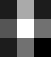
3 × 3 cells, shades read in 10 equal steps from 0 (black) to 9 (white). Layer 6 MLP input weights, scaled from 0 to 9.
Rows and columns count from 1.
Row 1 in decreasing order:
6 1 1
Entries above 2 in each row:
1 3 1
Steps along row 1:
up down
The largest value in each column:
3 9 4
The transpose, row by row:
1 3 1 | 6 9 4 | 1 4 0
